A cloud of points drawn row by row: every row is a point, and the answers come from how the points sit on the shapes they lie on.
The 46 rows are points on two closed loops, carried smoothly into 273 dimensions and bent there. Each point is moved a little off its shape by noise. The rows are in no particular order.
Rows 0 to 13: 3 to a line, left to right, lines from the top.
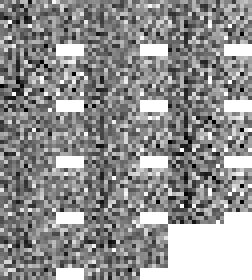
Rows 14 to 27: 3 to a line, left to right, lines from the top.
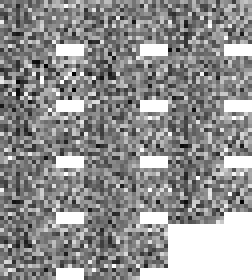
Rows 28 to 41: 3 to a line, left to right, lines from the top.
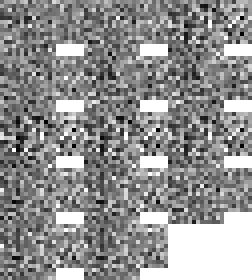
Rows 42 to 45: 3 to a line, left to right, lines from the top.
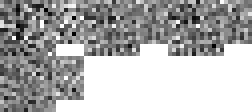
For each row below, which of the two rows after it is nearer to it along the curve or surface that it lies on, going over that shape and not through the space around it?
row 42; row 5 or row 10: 5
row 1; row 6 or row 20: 6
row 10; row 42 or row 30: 42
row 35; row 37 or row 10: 37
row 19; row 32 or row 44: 44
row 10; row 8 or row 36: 8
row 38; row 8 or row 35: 8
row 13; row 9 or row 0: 0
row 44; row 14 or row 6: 6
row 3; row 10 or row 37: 10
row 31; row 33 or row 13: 13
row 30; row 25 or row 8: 8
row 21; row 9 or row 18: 9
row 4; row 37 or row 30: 37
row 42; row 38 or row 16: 16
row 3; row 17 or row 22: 17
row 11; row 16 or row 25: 16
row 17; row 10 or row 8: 8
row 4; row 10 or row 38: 38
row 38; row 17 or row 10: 10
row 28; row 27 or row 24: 24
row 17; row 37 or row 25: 37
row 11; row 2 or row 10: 2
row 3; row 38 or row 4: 38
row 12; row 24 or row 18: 18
